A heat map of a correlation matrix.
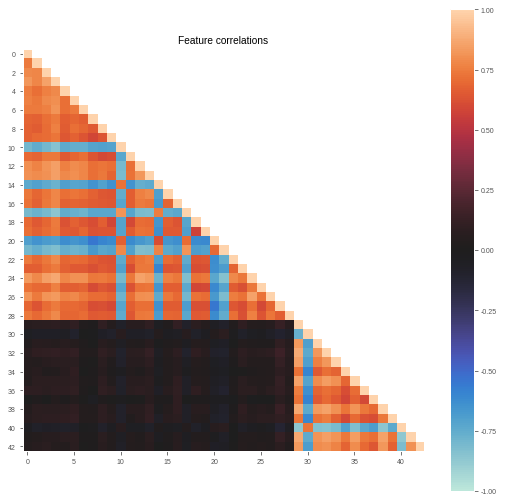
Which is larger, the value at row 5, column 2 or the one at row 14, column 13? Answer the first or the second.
the first
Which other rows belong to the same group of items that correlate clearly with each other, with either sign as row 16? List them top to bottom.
0, 1, 2, 3, 4, 5, 6, 7, 8, 9, 10, 11, 12, 13, 14, 15, 17, 18, 19, 20, 21, 22, 23, 24, 25, 26, 27, 28
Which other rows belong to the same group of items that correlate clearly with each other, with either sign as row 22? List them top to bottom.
0, 1, 2, 3, 4, 5, 6, 7, 8, 9, 10, 11, 12, 13, 14, 15, 16, 17, 18, 19, 20, 21, 23, 24, 25, 26, 27, 28
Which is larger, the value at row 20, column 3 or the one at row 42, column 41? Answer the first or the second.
the second
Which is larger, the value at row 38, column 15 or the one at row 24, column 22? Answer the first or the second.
the second
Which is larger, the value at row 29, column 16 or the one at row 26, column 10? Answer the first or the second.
the first
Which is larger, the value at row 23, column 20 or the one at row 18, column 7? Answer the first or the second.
the second
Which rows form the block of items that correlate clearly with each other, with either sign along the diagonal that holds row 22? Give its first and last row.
0 to 28
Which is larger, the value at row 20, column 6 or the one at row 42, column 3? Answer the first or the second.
the second
